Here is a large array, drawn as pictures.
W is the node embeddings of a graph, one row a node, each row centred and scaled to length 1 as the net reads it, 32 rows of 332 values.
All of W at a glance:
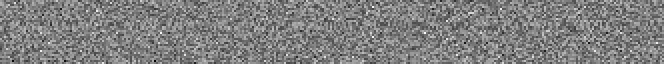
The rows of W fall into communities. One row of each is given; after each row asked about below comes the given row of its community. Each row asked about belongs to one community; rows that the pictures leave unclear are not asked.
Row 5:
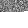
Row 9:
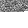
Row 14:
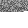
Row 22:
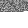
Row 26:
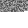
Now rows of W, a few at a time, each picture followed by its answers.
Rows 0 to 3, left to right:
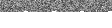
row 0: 14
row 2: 9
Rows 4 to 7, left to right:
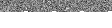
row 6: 14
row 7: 14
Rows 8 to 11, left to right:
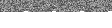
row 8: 22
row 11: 5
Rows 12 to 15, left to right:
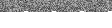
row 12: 5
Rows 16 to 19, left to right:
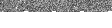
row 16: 22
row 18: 22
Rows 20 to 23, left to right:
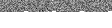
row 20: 14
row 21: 26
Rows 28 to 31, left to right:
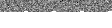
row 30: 26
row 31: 22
